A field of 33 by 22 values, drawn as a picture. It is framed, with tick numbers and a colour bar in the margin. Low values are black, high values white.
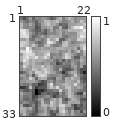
The halves do not mirror each other. The field is mottled with small blotches. The bottom left is the ninth with the lowest average.
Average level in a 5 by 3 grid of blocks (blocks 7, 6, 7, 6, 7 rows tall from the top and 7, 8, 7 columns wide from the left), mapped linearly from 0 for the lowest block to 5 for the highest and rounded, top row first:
2 3 5
5 4 4
5 3 1
0 1 3
1 3 1
